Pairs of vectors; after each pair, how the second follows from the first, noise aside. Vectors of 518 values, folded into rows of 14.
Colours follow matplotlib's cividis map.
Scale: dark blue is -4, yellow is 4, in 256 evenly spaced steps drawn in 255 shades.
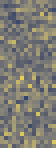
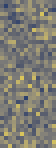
copied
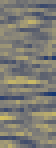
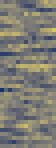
reversed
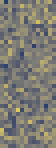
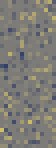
partly zeroed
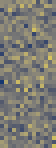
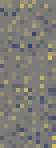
partly zeroed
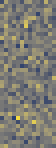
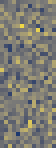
reversed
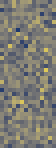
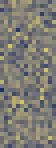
copied
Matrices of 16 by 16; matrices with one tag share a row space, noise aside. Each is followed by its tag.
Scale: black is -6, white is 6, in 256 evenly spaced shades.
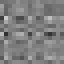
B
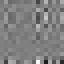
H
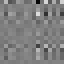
H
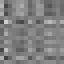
B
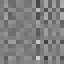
H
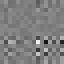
H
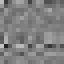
B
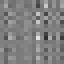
H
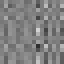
H
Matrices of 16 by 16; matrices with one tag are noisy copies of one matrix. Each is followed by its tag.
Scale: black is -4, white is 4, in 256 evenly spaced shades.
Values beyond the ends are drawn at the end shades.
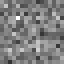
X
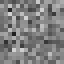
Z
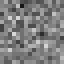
X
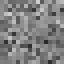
Z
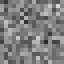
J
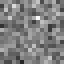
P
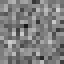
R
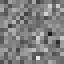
J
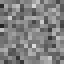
P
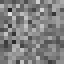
Z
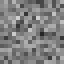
X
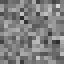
J
